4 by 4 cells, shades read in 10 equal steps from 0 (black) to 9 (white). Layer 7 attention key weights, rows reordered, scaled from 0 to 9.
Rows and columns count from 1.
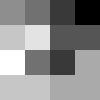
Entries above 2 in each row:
2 4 3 4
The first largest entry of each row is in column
1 2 1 1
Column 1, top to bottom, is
5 7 9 7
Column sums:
28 23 13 15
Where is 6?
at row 3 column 4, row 4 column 3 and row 4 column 4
